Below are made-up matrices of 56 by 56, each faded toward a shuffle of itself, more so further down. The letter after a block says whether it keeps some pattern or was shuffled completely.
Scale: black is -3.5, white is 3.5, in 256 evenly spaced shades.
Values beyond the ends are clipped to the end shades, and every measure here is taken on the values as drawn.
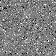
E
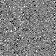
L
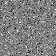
E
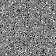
E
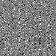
L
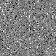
L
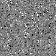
L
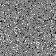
L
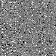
L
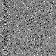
L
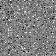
L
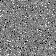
E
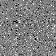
L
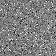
E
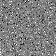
E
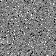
E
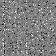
L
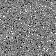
E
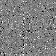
L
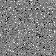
L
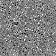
L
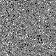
L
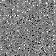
L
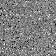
E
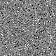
E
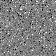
E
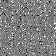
L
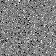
L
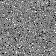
E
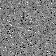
E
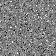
E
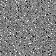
L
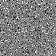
L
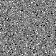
L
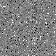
L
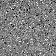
E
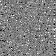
L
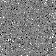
L
